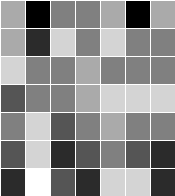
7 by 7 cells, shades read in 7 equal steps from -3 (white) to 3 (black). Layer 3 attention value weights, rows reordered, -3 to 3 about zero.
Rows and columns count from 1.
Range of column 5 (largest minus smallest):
2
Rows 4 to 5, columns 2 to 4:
0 0 -1 / -2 1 0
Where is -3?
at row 7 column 2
